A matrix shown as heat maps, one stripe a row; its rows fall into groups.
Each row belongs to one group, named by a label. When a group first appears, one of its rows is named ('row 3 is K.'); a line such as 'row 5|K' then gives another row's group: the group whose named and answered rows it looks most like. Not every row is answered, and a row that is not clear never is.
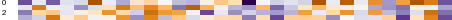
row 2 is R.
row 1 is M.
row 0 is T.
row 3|R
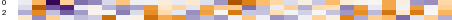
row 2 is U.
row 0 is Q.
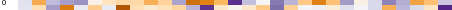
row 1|R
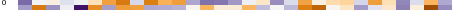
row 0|R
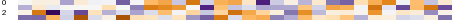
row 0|U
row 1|R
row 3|R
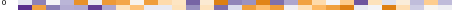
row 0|R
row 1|Q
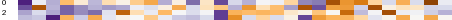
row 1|Q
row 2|Q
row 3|T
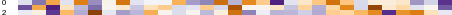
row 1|Q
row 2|T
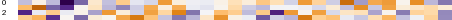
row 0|Q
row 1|U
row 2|R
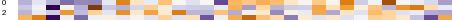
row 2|R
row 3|Q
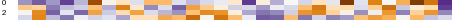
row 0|T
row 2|M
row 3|U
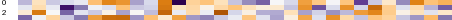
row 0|M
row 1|Q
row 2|U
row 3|R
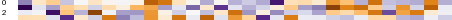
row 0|R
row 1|T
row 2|T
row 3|U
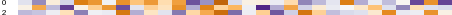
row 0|R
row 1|U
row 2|M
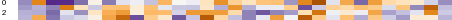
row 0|Q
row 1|T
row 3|M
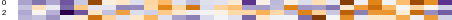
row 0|T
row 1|U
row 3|T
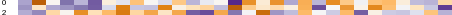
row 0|Q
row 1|Q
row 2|R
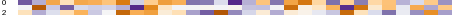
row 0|R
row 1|U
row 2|R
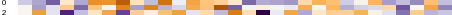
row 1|M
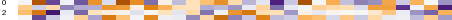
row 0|M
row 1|R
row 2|Q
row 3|R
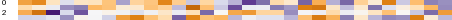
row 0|U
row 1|M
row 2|Q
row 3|M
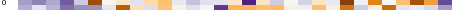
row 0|T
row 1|Q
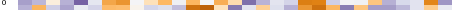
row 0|M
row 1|M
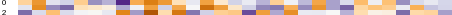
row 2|R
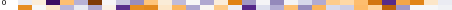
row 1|U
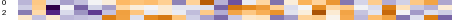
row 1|Q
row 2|Q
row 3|R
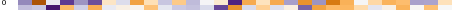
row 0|Q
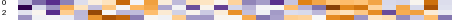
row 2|T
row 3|R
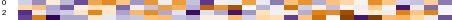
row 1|U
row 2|T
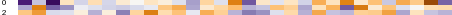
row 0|T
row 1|U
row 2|U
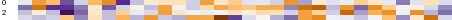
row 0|U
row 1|Q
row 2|Q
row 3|M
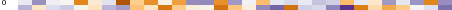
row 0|R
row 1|U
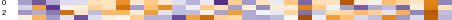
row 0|T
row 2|T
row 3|M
